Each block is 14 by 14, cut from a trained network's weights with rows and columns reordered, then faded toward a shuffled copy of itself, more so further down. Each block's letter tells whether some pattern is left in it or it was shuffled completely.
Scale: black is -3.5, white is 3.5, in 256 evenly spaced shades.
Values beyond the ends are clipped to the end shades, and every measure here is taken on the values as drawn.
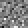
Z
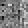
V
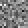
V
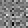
V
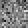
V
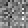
V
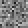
Z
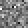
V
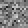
V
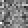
V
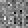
V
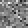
Z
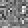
V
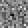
Z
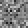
V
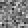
Z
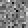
Z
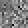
Z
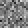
Z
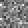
Z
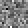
Z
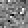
Z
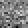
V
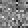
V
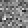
Z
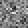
Z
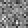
Z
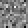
V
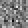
V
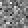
Z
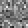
Z
